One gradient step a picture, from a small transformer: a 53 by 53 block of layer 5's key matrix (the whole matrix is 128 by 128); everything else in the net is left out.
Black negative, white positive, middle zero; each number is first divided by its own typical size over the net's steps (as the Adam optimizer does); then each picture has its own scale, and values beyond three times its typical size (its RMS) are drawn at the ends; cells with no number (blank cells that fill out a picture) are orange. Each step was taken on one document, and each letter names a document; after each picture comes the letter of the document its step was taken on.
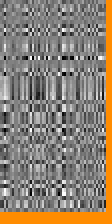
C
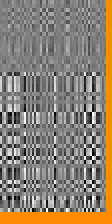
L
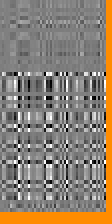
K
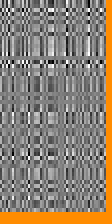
L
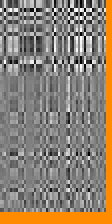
L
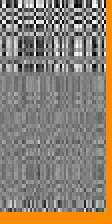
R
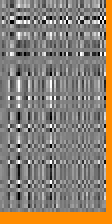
K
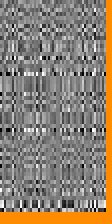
C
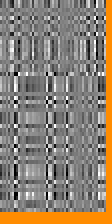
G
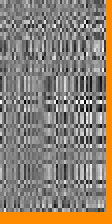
C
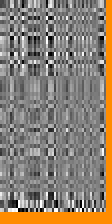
R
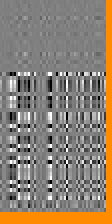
K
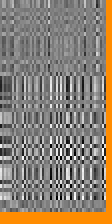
R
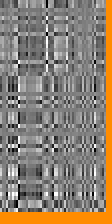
G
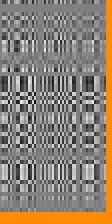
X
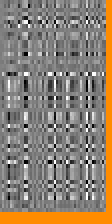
K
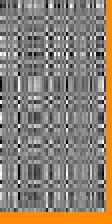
G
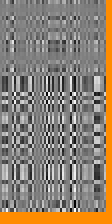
X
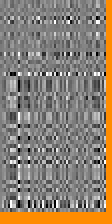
K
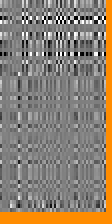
K
